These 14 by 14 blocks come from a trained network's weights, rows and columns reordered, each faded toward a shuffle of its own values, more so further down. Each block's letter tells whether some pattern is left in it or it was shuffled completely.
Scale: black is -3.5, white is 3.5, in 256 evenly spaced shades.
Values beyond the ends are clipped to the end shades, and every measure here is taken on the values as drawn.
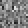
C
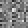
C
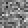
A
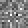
C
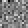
C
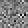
C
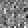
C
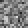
C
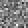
A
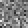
A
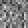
C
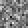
A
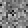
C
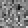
A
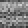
C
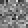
C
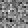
A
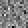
A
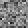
A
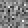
A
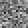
A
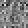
C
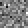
A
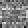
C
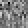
C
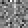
A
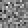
A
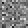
C
